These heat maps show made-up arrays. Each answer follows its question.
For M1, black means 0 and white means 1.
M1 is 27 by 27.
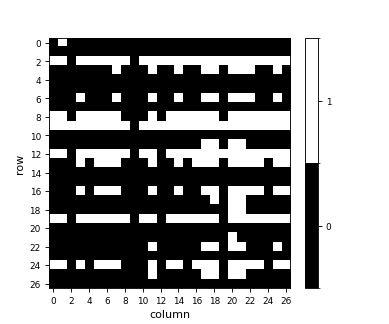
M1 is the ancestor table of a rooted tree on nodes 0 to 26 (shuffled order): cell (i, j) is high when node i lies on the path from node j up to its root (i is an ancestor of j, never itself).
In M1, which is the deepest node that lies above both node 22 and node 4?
8
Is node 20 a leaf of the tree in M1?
yes
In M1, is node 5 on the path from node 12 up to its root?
no
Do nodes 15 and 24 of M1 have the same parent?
yes
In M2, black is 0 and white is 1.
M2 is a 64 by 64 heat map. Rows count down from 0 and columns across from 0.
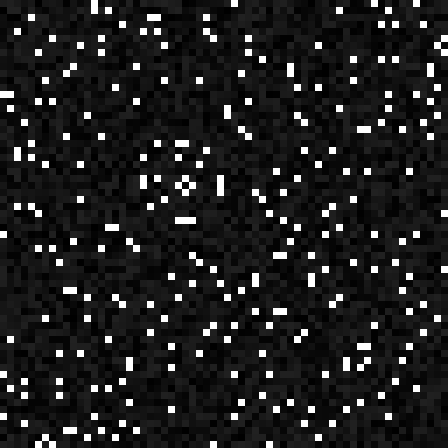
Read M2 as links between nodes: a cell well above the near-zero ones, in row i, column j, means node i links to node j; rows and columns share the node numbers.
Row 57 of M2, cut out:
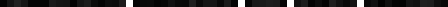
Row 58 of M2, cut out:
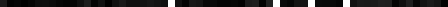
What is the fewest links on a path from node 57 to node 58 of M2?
3
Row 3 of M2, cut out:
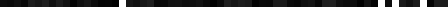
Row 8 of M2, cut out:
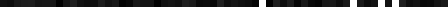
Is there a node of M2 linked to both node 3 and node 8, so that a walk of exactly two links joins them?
yes
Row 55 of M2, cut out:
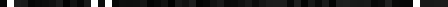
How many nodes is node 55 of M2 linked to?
4
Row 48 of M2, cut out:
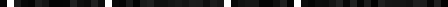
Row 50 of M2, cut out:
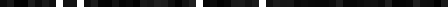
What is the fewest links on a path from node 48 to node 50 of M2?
6
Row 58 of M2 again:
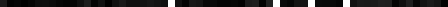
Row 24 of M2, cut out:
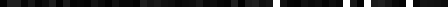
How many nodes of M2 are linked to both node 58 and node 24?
2
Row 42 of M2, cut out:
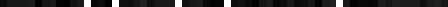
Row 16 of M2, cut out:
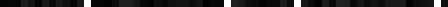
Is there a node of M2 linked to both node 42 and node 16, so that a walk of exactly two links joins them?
yes
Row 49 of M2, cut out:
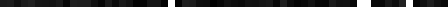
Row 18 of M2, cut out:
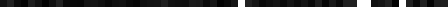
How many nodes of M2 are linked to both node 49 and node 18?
2
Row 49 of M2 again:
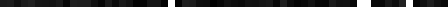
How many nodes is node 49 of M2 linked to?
4
